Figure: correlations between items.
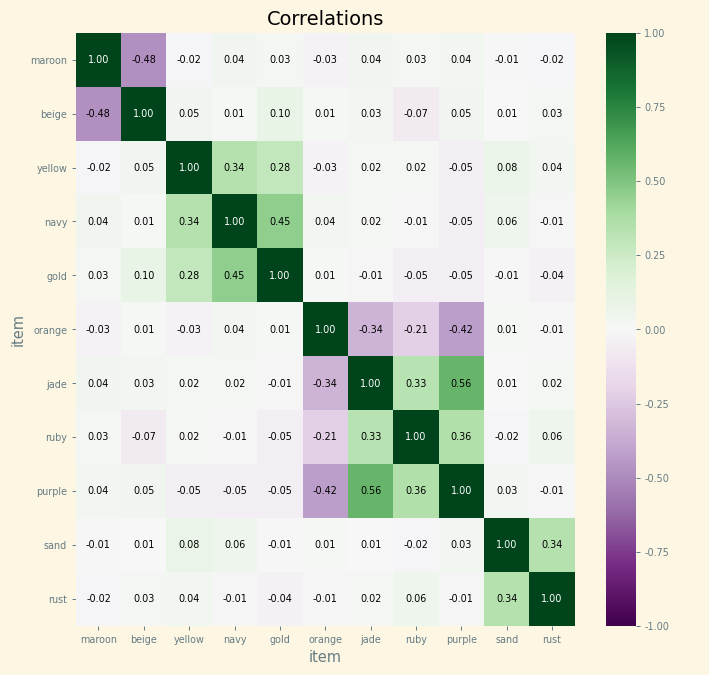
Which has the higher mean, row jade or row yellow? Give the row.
yellow
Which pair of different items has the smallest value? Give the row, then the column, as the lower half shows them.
beige, maroon
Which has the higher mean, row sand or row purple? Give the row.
sand
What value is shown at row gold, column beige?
0.10
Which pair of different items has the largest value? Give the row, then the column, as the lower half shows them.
purple, jade
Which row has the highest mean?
navy
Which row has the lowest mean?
orange
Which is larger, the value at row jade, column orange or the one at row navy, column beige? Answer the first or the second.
the second
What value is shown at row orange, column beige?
0.01
